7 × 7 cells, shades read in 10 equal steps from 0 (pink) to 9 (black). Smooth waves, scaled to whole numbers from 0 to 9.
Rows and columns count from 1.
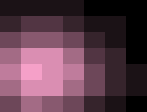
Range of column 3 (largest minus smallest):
7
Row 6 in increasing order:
1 1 3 3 5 7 8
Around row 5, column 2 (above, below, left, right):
1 1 2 1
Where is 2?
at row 5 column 1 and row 5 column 4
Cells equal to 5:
6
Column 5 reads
9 8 7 6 5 5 7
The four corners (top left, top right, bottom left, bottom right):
8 9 5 9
